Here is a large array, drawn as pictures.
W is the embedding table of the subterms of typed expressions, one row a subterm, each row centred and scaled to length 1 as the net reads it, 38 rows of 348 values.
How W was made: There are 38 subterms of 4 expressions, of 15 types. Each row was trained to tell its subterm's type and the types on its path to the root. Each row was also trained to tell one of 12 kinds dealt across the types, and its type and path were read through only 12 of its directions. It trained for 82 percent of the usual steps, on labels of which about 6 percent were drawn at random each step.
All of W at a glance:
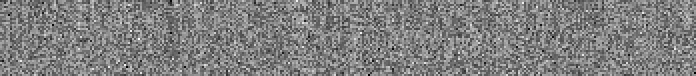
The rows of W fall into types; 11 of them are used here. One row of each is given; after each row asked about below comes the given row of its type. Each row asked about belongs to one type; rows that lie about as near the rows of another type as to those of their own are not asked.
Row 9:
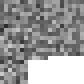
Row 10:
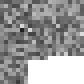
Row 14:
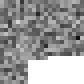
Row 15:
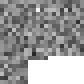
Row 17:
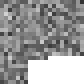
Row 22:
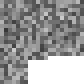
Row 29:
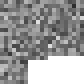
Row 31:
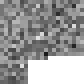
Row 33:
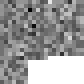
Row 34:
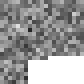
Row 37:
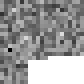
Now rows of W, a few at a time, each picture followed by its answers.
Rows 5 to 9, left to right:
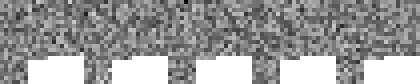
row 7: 14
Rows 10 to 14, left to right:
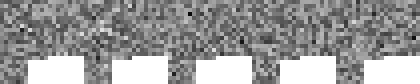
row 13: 10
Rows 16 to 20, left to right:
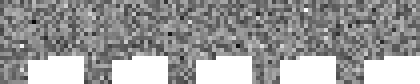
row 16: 31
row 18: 15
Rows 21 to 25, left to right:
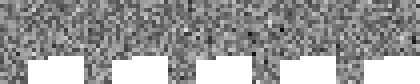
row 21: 15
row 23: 15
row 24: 33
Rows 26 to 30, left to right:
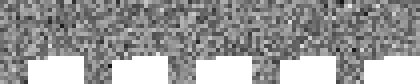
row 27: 31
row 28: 9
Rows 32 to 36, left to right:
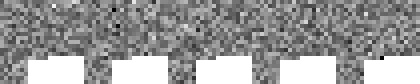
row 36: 33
